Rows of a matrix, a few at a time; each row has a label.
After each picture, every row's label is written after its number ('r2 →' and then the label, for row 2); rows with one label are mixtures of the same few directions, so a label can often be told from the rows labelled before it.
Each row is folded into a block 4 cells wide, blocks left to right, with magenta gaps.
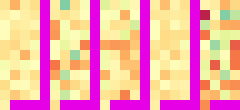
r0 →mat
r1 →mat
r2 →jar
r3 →mat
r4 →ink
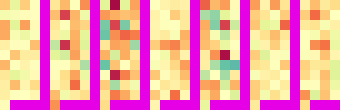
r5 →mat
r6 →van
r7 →mat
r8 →jar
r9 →mat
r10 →jar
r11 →van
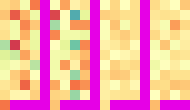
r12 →van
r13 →ink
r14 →mat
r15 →van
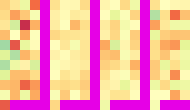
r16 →van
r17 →van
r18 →van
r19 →ink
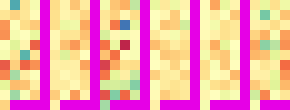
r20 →mat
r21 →jar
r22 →van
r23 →jar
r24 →ink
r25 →van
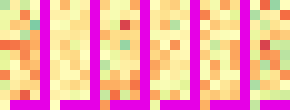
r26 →jar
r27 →ink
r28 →van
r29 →van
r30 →ink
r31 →ink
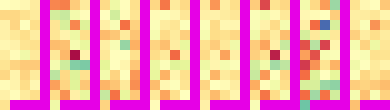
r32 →mat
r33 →mat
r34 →van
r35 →mat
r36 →mat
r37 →mat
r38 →van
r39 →van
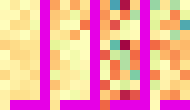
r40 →jar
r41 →jar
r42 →ink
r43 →jar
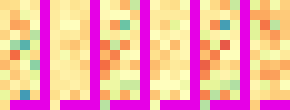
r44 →jar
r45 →jar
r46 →van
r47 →van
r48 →van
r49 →mat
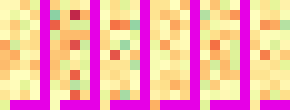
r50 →van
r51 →ink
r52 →jar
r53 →van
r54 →ink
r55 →jar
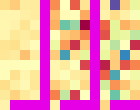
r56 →mat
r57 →jar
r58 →mat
